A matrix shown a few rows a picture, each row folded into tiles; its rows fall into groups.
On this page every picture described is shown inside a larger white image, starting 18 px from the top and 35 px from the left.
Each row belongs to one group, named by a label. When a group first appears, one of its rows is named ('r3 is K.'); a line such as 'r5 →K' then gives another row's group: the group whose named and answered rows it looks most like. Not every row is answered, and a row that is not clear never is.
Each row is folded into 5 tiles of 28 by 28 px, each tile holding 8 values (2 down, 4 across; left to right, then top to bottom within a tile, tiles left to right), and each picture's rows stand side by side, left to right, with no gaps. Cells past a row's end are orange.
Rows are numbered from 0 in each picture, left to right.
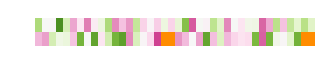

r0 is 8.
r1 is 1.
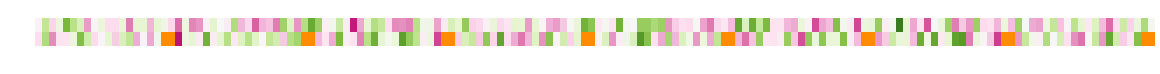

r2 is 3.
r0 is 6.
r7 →1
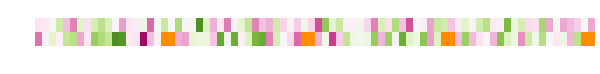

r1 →8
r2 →6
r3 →6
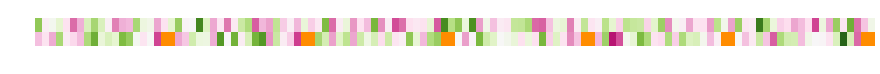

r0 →3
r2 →1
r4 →6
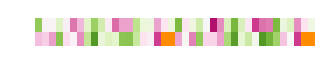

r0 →3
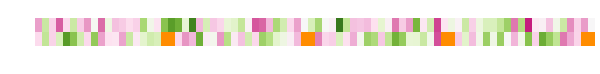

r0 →1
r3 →6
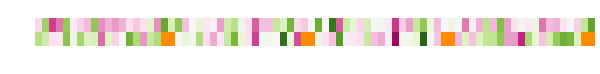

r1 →3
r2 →3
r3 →1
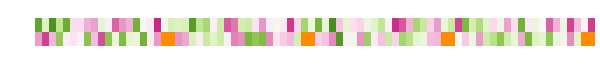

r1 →8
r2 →3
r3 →6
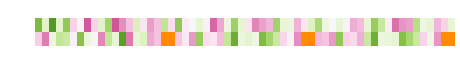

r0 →8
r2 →3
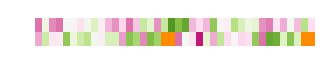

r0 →1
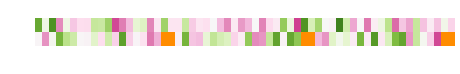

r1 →1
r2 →8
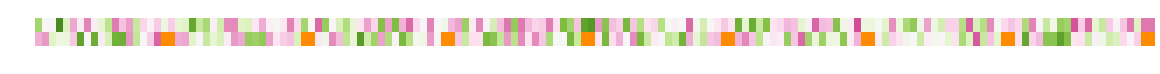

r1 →8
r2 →6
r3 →1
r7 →6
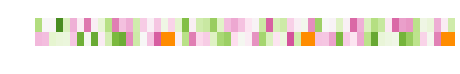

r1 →6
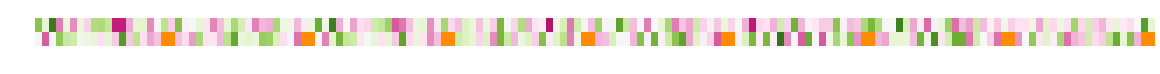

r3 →6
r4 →8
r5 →1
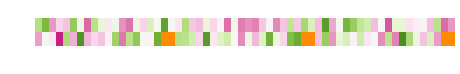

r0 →1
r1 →1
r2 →6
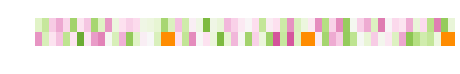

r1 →6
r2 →1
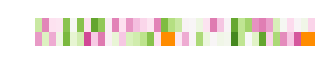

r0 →1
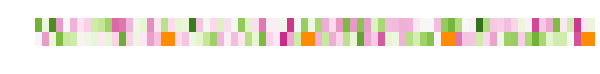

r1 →8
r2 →1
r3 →3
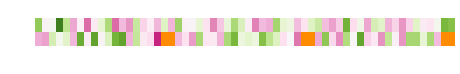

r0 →8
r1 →3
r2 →1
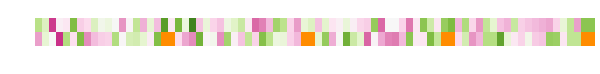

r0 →1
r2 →1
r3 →1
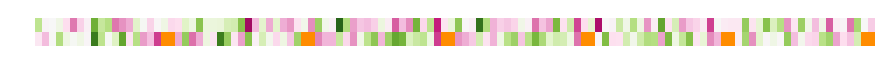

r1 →6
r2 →3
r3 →3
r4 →6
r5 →6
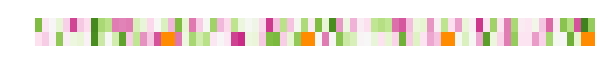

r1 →1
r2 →8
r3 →1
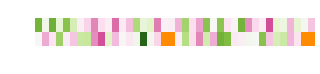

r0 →3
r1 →6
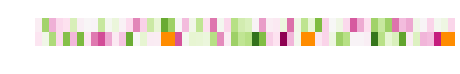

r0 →1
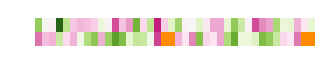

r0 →3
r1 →3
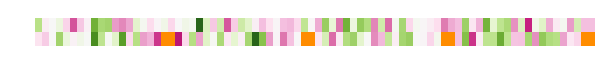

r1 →8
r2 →6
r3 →6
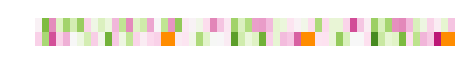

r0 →6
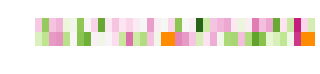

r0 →6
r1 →3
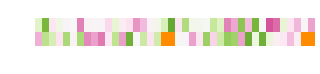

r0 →1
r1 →6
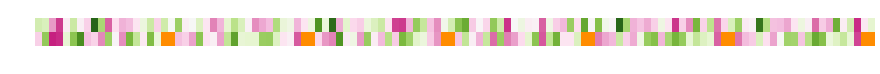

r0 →1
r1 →3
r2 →3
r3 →1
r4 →3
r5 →3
